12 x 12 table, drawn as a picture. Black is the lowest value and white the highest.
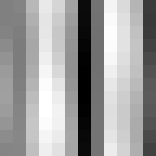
The grain runs up and down. Overall the values sit about 60% of the way up the scale. Stripes running up and down repeat 2 times from left to right. There is no overall slope.
